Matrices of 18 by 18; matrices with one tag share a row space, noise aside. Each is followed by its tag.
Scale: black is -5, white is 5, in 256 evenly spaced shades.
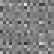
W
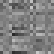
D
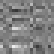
D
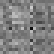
D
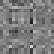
D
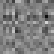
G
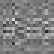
G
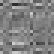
D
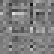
D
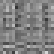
G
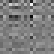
D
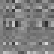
G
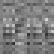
G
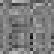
D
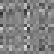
W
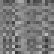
G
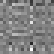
D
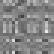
G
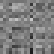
D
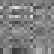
D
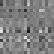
W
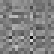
D
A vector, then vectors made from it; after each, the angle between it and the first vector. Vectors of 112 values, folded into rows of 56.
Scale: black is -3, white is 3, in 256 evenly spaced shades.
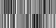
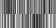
nearly parallel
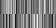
nearly opposite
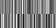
orthogonal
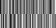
orthogonal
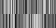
nearly opposite
